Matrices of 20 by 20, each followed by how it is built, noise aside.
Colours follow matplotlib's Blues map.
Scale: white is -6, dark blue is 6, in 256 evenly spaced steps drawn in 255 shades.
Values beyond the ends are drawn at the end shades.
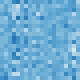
uneven columns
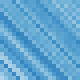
Toeplitz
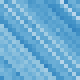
Toeplitz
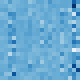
uneven columns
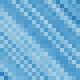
Toeplitz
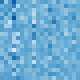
uneven columns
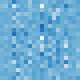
uneven columns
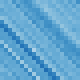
Toeplitz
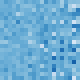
uneven columns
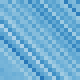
Toeplitz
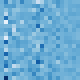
uneven columns
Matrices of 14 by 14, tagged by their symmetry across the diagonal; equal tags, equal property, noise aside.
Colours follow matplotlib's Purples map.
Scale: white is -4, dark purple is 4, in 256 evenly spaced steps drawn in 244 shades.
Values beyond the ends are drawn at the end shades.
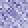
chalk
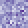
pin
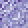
chalk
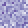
chalk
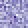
pin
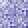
chalk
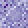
chalk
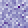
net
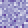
pin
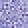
pin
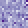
net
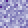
chalk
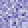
chalk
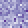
pin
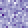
pin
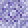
chalk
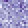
pin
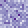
chalk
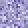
net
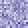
net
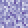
net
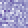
net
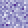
pin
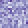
net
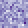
pin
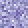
net
